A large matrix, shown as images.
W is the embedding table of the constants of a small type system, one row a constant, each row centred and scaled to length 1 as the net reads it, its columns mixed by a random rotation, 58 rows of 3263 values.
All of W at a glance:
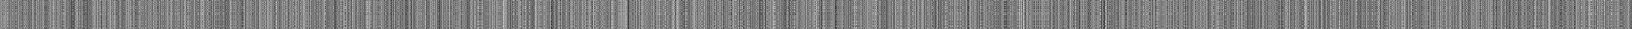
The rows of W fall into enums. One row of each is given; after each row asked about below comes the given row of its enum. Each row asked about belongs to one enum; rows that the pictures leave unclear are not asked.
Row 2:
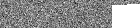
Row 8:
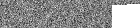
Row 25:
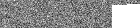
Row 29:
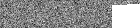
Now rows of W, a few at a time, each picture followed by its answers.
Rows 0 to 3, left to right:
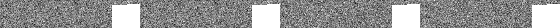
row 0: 29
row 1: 29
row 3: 25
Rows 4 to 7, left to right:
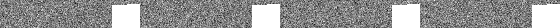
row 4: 2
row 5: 8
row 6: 29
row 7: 25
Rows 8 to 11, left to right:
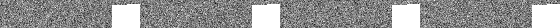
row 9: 2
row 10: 29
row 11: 25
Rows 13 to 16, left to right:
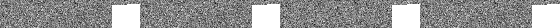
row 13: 2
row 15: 29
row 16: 2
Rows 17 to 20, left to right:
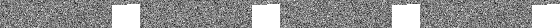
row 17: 2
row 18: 29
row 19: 25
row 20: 2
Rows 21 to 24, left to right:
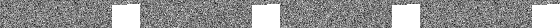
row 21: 29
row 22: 2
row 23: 8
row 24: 29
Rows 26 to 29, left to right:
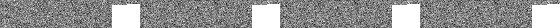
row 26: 25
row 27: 29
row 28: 29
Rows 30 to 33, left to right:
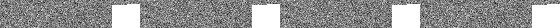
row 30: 2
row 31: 25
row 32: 25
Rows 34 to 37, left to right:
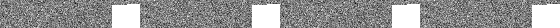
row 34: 2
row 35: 25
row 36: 2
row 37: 25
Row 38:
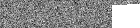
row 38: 29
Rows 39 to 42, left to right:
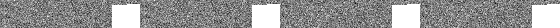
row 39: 25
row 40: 25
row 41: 2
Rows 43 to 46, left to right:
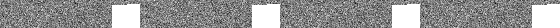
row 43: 2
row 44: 25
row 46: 2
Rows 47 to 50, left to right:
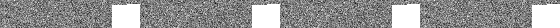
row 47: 25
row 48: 2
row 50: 25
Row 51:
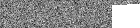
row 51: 29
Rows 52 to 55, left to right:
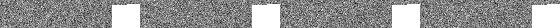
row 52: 8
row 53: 25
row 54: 2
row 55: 2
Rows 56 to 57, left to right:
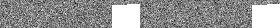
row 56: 2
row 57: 29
